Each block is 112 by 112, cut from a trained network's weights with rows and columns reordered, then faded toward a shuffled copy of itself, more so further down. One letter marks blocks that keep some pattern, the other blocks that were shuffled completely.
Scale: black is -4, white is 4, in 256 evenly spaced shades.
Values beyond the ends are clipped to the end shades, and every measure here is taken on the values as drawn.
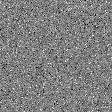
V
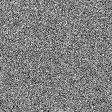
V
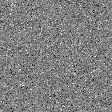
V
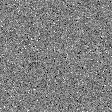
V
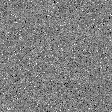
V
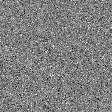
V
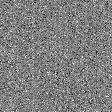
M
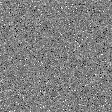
M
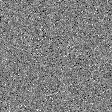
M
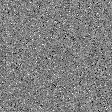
V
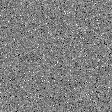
M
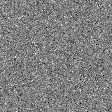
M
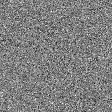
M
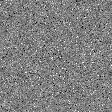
V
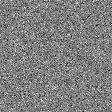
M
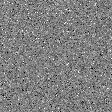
V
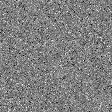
V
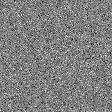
V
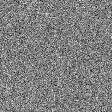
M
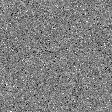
V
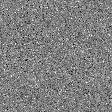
V
